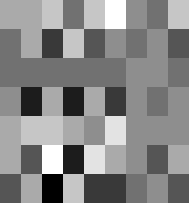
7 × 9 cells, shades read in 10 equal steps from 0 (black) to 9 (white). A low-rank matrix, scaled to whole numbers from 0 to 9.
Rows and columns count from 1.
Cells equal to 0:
1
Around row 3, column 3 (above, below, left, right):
2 6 4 4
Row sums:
55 39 38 35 54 47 32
